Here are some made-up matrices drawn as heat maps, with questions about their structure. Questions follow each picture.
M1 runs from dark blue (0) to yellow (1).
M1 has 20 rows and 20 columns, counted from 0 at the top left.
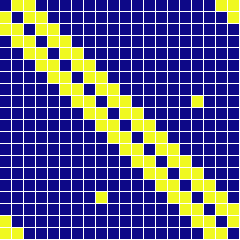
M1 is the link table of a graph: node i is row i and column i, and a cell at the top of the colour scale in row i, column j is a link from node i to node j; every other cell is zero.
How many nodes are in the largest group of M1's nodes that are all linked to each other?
3
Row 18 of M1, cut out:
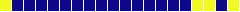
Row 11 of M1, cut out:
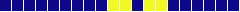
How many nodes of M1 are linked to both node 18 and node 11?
0
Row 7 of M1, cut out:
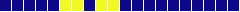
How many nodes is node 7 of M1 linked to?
4
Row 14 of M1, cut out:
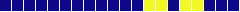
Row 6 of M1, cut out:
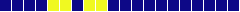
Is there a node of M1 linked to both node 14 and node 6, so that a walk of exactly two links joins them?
no
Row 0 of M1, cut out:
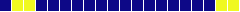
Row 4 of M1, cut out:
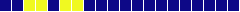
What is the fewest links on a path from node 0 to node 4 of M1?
2
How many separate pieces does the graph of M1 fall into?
1
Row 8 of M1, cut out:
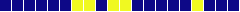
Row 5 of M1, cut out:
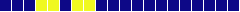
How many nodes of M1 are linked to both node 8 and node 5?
2
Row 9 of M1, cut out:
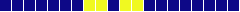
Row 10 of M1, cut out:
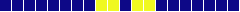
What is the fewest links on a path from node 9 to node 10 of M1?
1
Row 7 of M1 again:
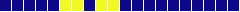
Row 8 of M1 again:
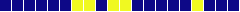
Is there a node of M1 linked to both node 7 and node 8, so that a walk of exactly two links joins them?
yes
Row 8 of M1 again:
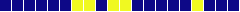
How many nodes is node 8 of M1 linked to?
5
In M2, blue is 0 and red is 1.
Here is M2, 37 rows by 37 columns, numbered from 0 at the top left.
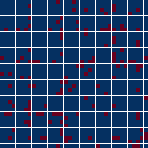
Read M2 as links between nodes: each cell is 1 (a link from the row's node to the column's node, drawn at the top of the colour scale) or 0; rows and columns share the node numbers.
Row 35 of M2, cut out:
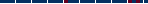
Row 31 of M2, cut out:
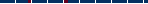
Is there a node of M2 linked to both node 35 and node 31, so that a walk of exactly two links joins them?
yes
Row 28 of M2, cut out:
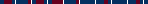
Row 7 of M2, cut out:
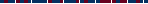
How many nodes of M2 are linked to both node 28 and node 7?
5
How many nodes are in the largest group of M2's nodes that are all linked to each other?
3
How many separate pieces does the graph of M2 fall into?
1
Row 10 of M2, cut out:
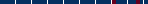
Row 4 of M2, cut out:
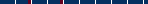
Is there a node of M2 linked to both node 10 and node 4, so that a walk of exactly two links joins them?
no
